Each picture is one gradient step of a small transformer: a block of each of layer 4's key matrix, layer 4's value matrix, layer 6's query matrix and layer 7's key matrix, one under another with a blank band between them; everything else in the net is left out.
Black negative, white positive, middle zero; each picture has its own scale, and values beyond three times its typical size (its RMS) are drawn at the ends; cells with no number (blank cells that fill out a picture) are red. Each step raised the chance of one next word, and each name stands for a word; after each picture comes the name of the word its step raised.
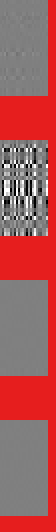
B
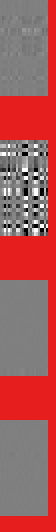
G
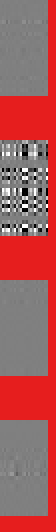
G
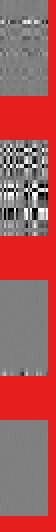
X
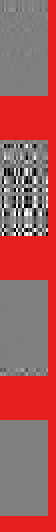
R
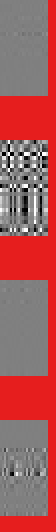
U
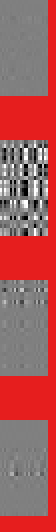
B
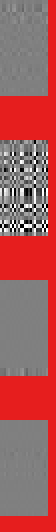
G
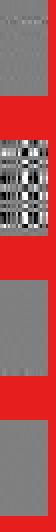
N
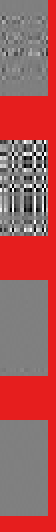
U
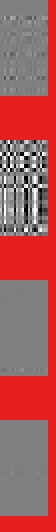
U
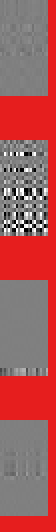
G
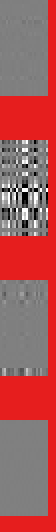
X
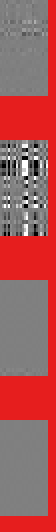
R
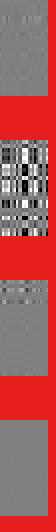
B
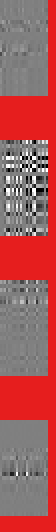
U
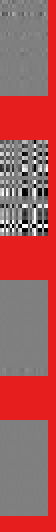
G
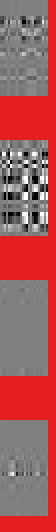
N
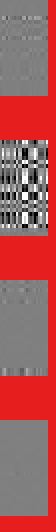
N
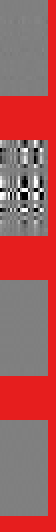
X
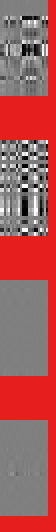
U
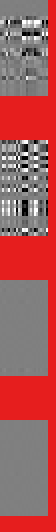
U
